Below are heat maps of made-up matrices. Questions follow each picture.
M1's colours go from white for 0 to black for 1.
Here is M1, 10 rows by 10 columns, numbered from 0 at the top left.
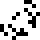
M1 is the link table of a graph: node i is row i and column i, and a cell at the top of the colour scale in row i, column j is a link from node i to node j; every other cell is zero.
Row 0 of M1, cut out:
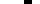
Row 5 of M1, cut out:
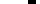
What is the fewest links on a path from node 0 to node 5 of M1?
2
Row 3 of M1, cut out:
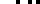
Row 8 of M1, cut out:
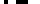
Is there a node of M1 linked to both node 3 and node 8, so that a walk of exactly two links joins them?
yes
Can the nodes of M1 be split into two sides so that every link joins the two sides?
no
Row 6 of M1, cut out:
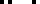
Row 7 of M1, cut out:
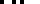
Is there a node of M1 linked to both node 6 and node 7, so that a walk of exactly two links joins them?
yes
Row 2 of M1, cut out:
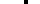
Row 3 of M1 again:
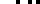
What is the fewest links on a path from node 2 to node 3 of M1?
4
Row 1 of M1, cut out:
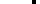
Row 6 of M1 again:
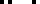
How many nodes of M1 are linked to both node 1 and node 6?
1
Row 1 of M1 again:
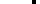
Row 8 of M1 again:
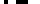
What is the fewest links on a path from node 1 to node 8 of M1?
1
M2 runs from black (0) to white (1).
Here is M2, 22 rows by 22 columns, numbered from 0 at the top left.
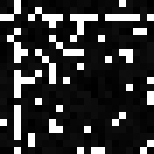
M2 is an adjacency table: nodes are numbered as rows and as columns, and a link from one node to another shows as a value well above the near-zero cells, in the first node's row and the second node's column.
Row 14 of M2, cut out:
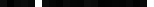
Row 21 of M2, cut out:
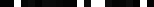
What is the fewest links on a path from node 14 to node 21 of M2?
1
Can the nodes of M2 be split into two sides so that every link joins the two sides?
no
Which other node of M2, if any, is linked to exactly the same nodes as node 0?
node 16
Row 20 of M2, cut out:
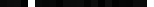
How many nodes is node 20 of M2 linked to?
2
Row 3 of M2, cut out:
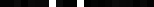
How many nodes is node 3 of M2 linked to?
2
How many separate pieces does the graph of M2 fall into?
1
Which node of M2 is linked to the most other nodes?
node 2
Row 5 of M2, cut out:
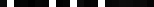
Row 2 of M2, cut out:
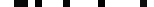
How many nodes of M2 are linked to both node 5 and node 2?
3
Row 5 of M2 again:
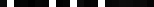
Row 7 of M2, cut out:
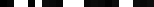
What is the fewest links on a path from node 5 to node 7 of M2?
1
